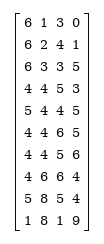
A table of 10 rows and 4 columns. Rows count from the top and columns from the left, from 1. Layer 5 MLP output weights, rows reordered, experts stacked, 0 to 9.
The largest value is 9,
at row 10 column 4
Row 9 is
5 8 5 4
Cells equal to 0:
1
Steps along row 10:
up down up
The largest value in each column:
6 8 6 9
